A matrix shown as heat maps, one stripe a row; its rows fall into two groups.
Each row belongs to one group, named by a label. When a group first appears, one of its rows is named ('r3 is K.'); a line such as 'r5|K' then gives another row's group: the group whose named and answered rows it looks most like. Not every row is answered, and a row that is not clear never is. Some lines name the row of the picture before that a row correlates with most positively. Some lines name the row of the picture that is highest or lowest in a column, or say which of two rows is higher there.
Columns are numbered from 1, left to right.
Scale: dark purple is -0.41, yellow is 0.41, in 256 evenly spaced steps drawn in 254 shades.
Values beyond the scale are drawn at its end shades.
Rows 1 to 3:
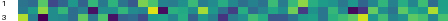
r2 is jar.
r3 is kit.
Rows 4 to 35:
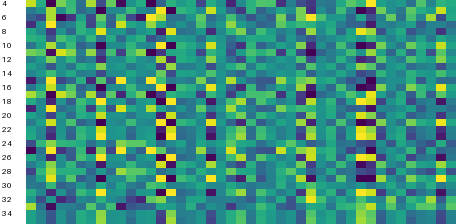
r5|jar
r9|kit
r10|jar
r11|kit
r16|jar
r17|kit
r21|jar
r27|jar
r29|jar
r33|kit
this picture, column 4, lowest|6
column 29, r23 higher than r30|Yes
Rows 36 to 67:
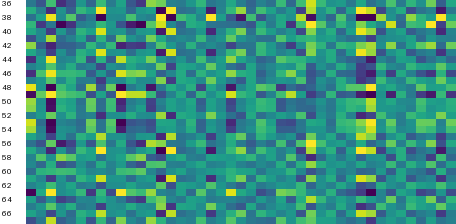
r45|jar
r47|jar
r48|kit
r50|kit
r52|jar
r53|kit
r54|kit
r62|jar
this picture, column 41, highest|39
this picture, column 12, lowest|39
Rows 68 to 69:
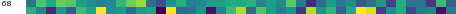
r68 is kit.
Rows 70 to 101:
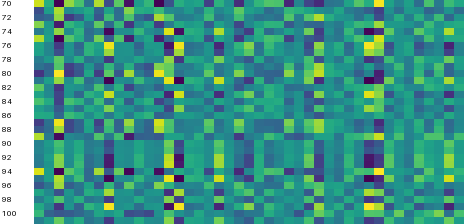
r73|kit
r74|jar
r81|jar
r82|kit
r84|kit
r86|kit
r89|kit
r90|jar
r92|jar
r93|jar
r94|kit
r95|jar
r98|jar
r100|kit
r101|jar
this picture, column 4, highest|70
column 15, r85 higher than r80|Yes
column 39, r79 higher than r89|Yes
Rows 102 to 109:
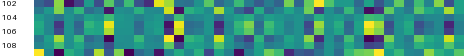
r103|jar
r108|jar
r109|kit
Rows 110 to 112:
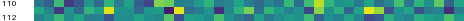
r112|jar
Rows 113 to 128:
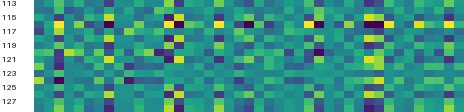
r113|jar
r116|jar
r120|kit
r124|kit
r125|jar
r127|jar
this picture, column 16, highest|116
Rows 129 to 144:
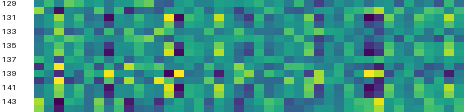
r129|kit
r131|jar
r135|jar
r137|kit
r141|jar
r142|jar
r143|kit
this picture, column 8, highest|139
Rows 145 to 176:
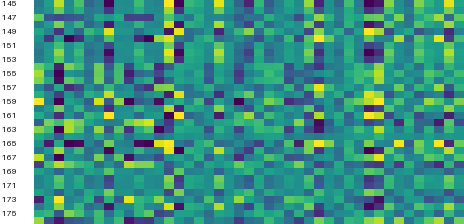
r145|jar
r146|jar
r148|jar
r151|jar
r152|jar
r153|jar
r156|kit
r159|kit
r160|jar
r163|kit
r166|jar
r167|kit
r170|jar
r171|jar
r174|jar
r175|kit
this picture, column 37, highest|165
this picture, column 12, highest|162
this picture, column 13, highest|165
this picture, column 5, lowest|165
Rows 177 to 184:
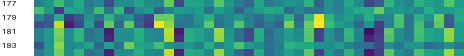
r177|jar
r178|kit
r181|jar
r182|jar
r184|jar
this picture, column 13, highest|180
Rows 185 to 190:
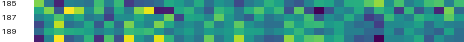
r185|kit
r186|kit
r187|jar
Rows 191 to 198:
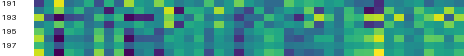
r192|jar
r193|kit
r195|kit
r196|kit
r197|kit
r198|kit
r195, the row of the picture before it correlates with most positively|185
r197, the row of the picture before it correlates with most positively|185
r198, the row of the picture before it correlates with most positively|185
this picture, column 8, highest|191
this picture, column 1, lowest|191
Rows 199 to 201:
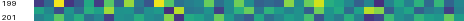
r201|jar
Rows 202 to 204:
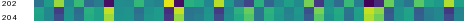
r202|jar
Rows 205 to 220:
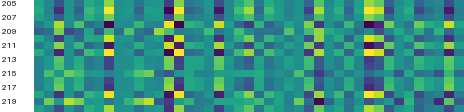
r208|jar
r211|jar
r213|jar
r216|jar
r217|jar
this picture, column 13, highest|209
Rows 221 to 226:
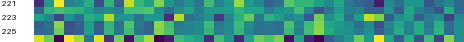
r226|kit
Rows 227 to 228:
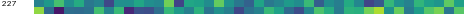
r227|jar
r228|kit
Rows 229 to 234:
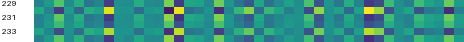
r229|jar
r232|jar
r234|jar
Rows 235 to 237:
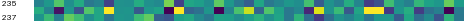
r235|jar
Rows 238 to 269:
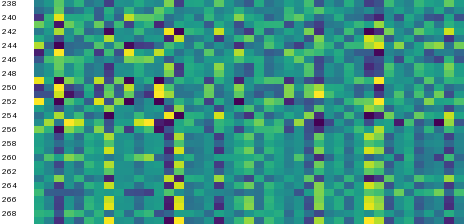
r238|jar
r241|kit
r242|jar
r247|jar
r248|jar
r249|kit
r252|kit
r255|kit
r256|kit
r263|jar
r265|kit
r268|kit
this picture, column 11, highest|255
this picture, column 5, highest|255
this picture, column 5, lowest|251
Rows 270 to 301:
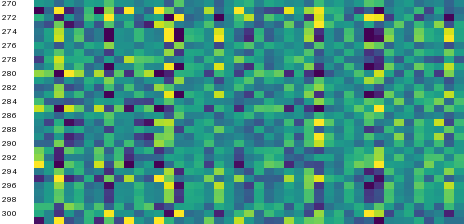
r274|jar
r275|jar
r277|jar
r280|kit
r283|jar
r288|jar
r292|kit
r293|kit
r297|jar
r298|jar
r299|kit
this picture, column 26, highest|271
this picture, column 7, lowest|271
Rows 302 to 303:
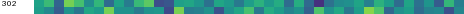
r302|kit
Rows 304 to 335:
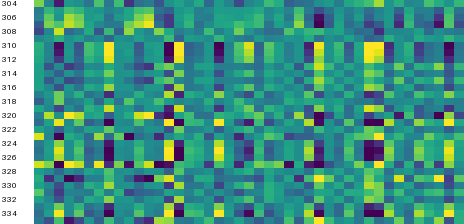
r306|kit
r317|jar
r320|kit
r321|jar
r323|kit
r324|jar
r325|jar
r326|jar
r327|kit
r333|jar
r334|jar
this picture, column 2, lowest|329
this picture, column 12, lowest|329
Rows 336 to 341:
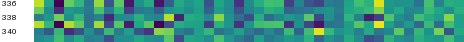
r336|kit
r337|kit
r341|jar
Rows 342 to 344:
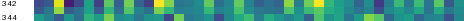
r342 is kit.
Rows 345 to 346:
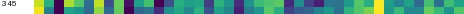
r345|kit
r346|kit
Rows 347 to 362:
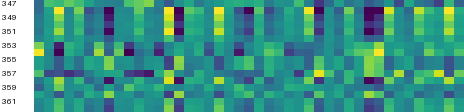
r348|jar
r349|jar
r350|jar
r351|jar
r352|jar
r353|kit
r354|kit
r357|kit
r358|jar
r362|jar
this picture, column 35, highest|354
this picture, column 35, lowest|348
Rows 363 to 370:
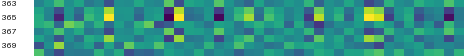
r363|jar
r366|kit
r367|jar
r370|kit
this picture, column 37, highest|370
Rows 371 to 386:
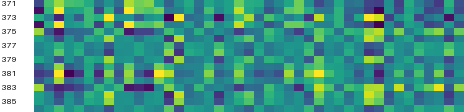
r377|jar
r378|jar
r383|kit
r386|jar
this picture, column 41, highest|383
